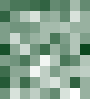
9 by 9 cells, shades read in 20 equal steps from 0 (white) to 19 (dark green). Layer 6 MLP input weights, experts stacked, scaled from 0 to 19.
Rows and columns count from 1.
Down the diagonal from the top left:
12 10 11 8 15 6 7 16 8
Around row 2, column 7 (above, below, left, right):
13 6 8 3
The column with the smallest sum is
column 8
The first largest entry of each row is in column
5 1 2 6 9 3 1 1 6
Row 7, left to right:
15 9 9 1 5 10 7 6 5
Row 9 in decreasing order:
12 11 9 8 8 5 3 3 0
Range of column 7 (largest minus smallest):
11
